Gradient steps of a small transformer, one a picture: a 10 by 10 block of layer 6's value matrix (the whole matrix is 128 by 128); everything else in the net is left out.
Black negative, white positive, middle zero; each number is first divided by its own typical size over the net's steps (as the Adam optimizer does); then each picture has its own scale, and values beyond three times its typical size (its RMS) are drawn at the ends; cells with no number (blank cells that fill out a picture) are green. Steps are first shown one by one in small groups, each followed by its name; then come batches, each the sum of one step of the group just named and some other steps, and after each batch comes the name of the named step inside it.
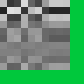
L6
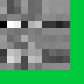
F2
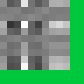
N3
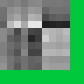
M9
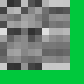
L6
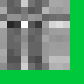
N3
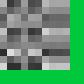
F2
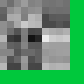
M9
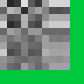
L6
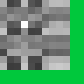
N3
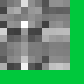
N3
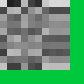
L6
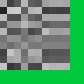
L6
